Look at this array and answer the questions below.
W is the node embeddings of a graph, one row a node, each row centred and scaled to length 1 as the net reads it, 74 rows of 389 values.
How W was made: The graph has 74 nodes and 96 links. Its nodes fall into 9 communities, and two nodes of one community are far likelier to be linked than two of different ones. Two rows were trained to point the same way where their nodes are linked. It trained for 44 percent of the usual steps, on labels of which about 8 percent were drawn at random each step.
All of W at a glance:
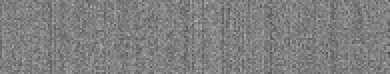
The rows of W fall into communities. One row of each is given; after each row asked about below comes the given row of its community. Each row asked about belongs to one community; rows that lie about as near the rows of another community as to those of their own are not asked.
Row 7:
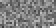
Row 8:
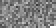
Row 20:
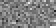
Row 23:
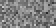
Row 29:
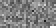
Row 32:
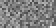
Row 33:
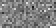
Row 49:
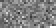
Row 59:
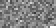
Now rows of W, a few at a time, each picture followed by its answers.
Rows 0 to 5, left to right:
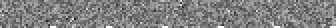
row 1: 23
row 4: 33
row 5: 49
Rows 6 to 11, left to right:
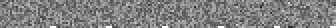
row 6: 33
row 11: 29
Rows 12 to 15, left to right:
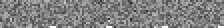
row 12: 7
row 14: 7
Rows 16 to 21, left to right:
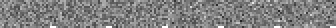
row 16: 32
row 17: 7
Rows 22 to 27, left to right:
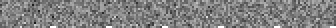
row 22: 8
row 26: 20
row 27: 7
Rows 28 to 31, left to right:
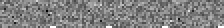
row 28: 20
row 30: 29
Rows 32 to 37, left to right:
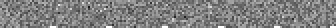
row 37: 23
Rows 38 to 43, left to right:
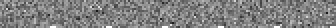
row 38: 29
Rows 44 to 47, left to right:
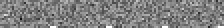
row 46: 23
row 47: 49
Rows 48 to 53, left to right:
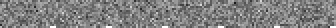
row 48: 20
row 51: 7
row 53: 32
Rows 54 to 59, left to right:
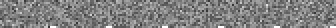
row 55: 49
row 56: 29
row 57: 33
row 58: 7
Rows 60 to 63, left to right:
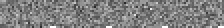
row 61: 32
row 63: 29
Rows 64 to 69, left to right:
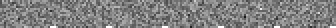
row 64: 8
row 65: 23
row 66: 32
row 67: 33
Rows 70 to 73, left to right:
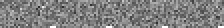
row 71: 20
